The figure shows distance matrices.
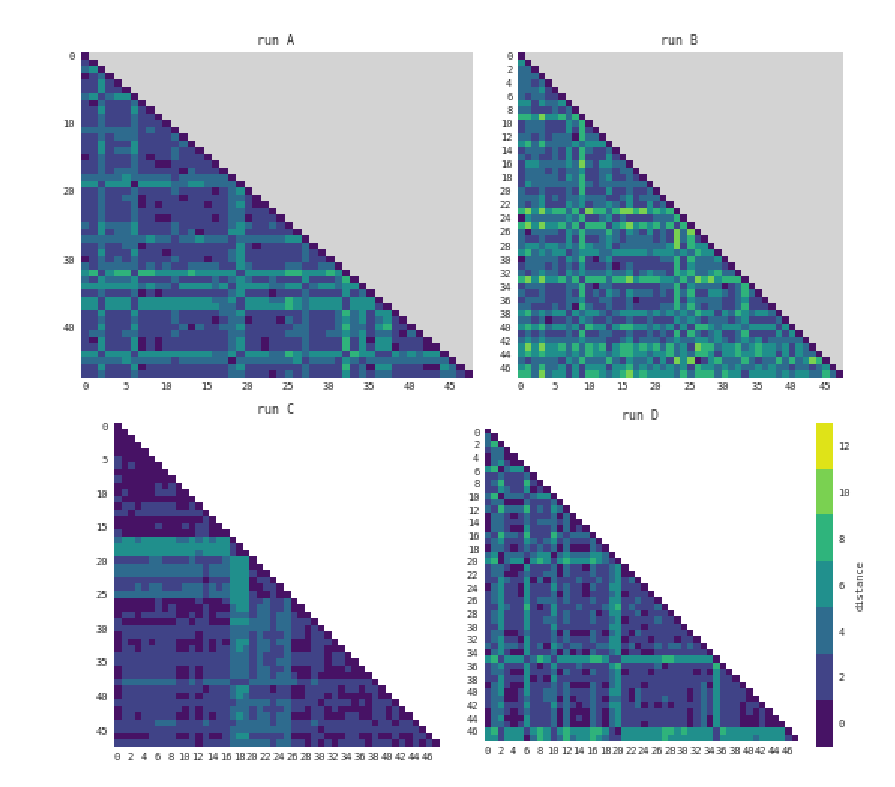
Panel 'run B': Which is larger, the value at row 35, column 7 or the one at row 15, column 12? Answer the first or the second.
the first
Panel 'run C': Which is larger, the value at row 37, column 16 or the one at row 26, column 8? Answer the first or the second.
the first
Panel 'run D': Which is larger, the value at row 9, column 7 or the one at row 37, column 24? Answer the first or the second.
the second
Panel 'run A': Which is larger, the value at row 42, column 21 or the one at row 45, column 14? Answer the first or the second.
the second
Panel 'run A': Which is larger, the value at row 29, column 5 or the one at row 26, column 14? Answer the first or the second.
the first
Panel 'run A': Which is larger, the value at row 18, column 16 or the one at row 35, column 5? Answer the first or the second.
the first
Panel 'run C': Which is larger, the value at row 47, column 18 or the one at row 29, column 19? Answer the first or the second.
the second
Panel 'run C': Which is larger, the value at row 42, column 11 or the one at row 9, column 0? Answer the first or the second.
the first
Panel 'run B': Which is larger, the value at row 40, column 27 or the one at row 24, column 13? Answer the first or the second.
the first
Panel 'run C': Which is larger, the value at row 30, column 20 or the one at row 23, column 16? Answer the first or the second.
the first
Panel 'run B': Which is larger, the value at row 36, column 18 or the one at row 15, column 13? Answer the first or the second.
the second
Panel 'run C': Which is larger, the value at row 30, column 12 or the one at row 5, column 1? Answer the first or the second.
the first
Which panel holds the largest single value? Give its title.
run B
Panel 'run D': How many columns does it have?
48
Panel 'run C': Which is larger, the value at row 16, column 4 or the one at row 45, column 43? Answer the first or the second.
the second
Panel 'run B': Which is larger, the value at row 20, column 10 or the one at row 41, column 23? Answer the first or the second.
the second
